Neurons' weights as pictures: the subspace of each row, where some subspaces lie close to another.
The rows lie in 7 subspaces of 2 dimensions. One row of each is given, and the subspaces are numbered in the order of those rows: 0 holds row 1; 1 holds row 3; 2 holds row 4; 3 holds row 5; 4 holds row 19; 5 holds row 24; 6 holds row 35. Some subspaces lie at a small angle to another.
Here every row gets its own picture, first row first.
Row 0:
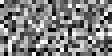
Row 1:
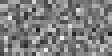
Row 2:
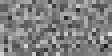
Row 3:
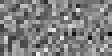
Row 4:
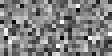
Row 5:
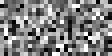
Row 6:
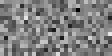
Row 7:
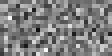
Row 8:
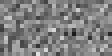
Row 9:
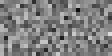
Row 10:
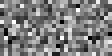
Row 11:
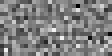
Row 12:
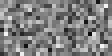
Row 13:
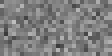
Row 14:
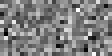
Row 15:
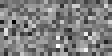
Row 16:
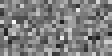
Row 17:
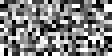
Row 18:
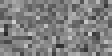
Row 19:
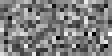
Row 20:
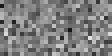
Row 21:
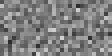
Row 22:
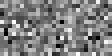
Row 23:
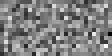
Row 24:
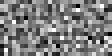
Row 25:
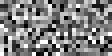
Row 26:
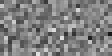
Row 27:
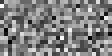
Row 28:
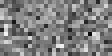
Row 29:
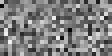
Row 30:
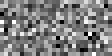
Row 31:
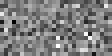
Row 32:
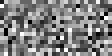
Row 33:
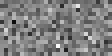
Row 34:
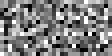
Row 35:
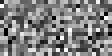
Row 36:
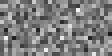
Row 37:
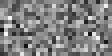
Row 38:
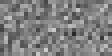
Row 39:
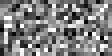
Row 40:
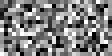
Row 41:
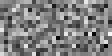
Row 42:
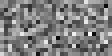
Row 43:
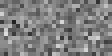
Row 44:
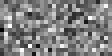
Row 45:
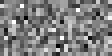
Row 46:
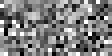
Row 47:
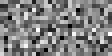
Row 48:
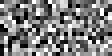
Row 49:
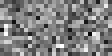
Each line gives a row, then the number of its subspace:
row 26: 1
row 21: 6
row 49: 3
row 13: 3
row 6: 3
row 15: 4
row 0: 6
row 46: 1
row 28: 3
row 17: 5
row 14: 0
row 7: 0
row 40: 0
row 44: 6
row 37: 2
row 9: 2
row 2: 4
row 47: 0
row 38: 1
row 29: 6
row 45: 3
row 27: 6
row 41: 4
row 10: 2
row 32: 6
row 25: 4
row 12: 0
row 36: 0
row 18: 3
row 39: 1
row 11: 5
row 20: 1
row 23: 4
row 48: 2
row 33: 4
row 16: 2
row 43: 2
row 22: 2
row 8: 1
